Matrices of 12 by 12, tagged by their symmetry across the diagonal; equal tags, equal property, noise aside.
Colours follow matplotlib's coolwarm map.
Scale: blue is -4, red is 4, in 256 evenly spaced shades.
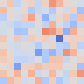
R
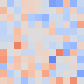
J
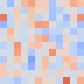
R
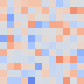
R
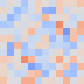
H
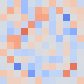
H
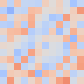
H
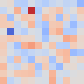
J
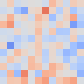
J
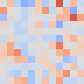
R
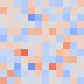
R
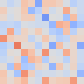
J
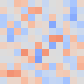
J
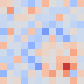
H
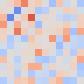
H
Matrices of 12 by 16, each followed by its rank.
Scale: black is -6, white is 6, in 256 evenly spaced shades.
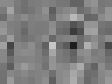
two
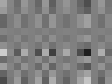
one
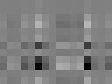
one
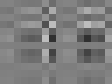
one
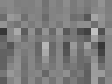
two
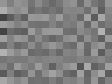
two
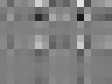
one
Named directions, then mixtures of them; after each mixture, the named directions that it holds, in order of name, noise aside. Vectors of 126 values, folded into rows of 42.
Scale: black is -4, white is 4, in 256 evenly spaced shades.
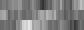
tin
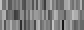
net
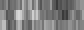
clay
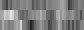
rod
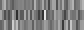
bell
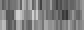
clay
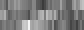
tin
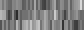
bell, net, tin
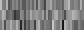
net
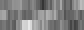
tin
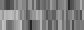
clay, rod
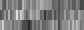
bell, clay, tin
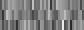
bell, clay, net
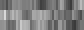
clay, rod, tin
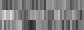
net, rod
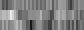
rod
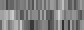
bell, rod
